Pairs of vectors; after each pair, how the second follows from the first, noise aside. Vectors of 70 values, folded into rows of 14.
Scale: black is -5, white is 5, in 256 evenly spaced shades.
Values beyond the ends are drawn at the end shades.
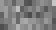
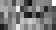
scaled up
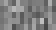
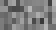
negated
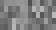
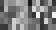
scaled up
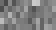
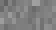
shrunk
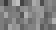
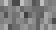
negated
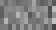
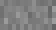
shrunk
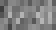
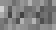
negated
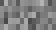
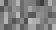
negated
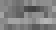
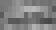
negated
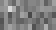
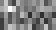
scaled up
